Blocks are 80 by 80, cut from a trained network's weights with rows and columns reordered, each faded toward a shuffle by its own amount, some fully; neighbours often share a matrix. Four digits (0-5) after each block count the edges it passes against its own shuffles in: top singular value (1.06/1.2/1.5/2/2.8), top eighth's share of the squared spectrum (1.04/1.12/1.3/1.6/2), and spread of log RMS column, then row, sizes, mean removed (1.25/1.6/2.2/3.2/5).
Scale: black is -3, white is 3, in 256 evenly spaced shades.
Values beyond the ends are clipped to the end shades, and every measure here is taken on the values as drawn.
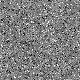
0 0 0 0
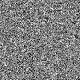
2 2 0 1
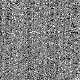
2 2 0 2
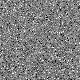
0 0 0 0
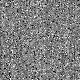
1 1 0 0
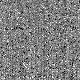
2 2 0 1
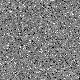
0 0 0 0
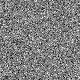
0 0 0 0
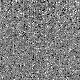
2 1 0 1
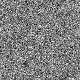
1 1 0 0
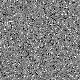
1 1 0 0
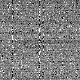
3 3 3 0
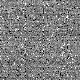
2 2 2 0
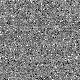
1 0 0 0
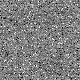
1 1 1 0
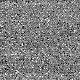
2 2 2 0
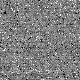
1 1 1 0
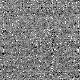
2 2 2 0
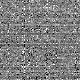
3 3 3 1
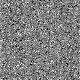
1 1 0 1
